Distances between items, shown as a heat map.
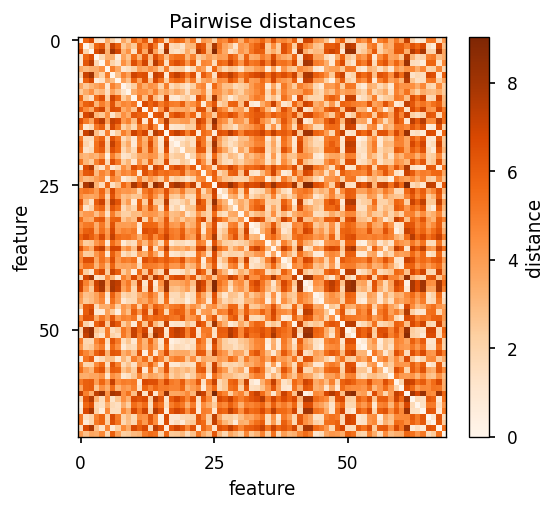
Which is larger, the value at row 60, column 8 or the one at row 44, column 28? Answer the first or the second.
the first
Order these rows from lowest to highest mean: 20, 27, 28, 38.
20, 27, 28, 38
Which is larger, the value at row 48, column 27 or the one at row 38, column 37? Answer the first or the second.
the second
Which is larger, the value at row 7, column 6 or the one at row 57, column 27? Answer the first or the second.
the second
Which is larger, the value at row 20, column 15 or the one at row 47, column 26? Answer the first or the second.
the second
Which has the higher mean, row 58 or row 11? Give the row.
11
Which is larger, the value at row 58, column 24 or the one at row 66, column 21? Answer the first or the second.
the second
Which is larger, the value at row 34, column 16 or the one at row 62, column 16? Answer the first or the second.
the first
